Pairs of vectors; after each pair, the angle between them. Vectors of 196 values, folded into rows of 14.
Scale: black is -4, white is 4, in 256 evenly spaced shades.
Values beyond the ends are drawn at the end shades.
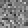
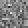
nearly opposite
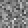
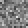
orthogonal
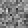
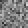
orthogonal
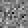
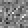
nearly opposite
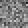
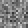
partly opposed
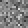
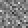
partly opposed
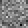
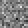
partly aligned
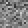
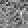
nearly parallel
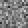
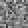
partly aligned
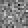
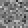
partly opposed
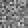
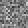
partly opposed
